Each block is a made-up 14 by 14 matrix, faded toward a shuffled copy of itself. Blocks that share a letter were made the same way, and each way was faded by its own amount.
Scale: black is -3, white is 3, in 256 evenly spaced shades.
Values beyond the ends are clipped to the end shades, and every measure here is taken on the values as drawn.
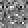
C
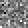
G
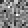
G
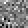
G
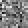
C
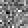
G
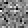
G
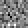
G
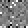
C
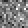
G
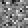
G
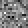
G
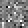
C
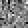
C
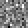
G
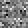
G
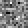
G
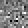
G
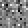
C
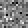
G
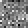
C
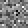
G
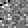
C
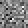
G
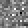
G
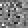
C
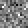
G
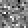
C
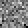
G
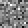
G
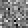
G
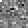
G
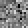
C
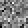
G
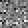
C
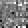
C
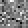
C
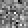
G
